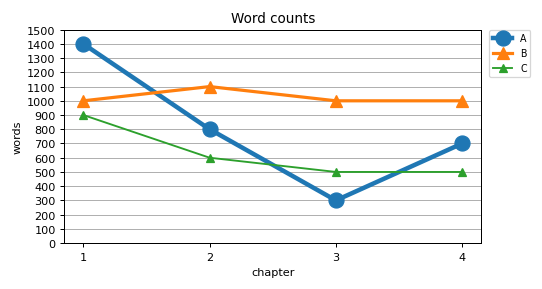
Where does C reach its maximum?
1
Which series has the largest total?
B
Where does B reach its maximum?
2
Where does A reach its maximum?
1
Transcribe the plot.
Title: Word counts
x-axis: chapter, ticks 1 2 3 4
y-axis: words, ticks 0 100 200 300 400 500 600 700 800 900 1000 1100 1200 1300 1400 1500
Legend: A, B, C
Values:
A: 1400 800 300 700
B: 1000 1100 1000 1000
C: 900 600 500 500
